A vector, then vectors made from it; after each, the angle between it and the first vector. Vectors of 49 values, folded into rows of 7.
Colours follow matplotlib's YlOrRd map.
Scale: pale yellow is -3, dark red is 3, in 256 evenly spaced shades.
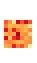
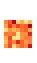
nearly opposite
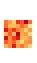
nearly parallel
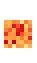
orthogonal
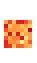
partly aligned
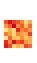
partly opposed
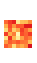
nearly opposite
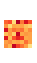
nearly parallel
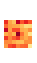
nearly parallel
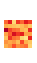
partly aligned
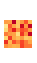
partly opposed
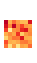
orthogonal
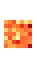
nearly opposite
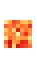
partly opposed
